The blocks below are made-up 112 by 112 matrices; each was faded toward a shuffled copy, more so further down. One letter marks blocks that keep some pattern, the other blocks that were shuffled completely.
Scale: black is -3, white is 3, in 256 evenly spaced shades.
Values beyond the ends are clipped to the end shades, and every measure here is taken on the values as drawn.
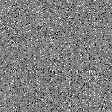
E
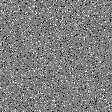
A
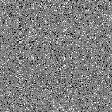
E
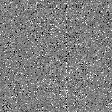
E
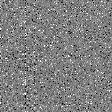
E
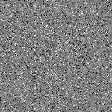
E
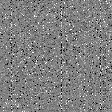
E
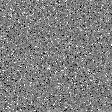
A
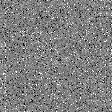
E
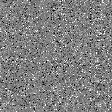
E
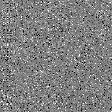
E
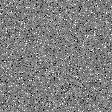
A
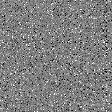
E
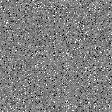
E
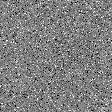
A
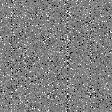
E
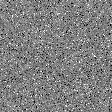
A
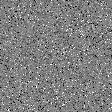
A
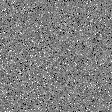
A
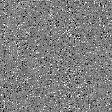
E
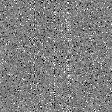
E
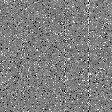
E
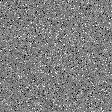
A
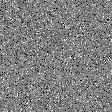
A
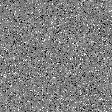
E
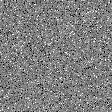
A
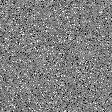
A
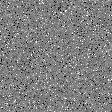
A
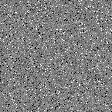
A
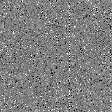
E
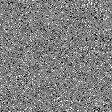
E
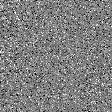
E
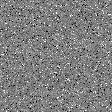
A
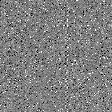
E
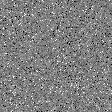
A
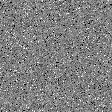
A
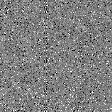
E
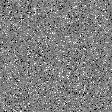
E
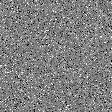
A
